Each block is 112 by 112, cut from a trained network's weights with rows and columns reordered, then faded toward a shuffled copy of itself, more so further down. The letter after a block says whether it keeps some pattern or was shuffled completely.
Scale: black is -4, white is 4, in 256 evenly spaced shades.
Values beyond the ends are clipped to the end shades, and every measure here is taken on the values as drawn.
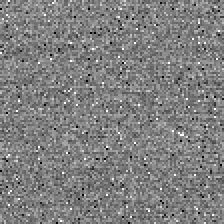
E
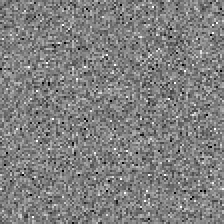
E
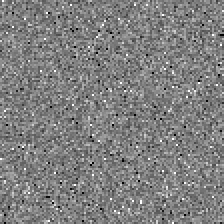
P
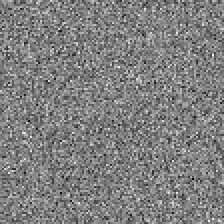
P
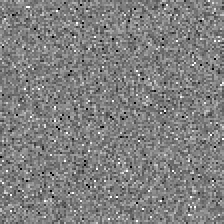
P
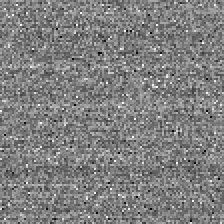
E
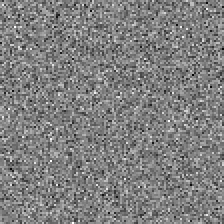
P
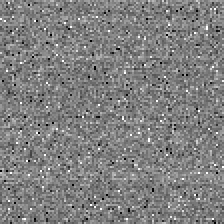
E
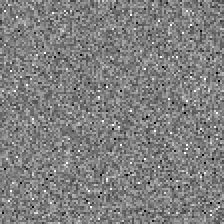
E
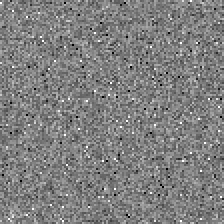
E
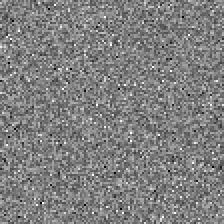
P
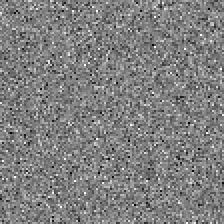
P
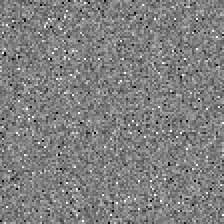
E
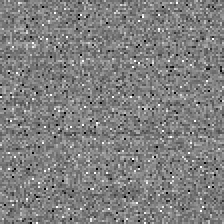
E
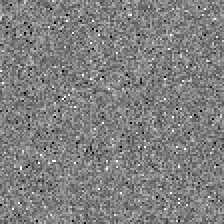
P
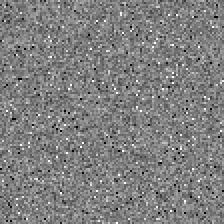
P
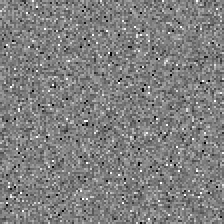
P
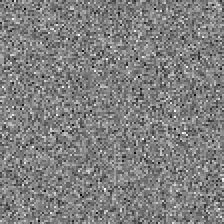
E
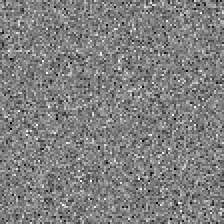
P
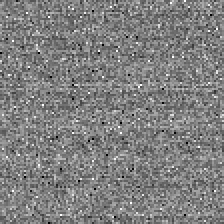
E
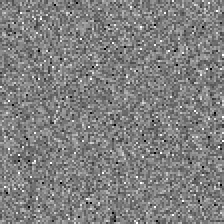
P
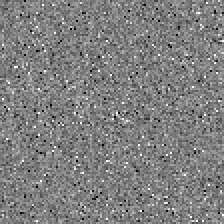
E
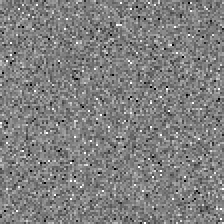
P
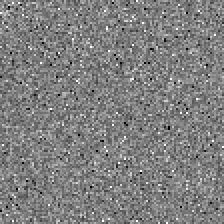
P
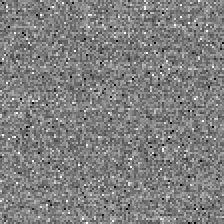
E
